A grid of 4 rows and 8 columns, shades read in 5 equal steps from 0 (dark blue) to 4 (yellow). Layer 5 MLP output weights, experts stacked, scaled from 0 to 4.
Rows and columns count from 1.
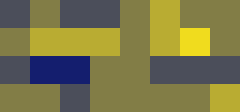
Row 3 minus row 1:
0 -2 -1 1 0 -2 -1 -1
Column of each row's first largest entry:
6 7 4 8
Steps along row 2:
up same same down up up down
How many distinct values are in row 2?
3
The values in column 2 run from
0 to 3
